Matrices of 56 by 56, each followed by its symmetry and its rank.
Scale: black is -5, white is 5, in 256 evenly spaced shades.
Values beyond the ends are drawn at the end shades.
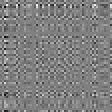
antisymmetric, rank two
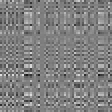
neither, rank two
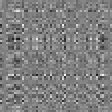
neither, rank three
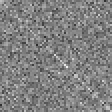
symmetric, full rank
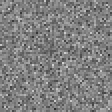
symmetric, full rank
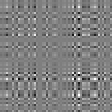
symmetric, rank one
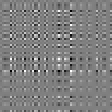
symmetric, rank one
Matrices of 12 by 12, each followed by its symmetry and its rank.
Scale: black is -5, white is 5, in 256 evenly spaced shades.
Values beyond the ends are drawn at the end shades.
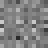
neither, rank two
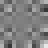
symmetric, rank one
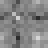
symmetric, rank two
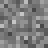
symmetric, full rank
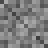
symmetric, full rank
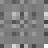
symmetric, rank one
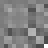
symmetric, rank two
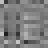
neither, rank two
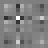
symmetric, rank one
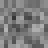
neither, rank two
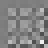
symmetric, rank two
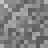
symmetric, full rank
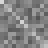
symmetric, full rank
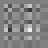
symmetric, rank one
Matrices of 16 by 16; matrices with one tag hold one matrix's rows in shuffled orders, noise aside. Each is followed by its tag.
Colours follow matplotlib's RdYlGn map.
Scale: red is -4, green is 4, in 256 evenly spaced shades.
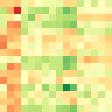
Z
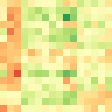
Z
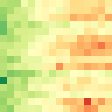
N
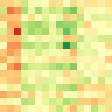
Z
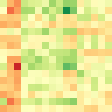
Z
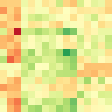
Z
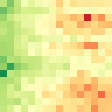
N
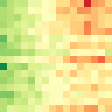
N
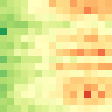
N
